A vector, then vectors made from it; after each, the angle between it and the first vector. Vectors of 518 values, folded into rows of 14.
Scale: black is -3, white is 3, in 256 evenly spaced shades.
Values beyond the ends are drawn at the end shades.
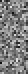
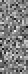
partly opposed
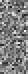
nearly opposite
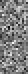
partly aligned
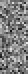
orthogonal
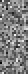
nearly parallel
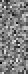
nearly parallel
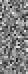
nearly opposite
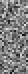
orthogonal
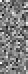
nearly opposite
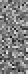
partly opposed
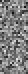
nearly parallel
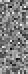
partly opposed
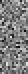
partly aligned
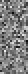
nearly parallel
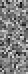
orthogonal
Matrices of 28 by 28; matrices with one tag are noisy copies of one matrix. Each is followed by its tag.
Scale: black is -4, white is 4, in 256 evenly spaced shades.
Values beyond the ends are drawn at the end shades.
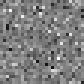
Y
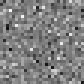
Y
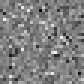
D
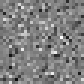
D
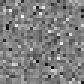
Y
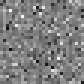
Y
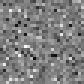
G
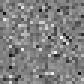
D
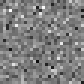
Y
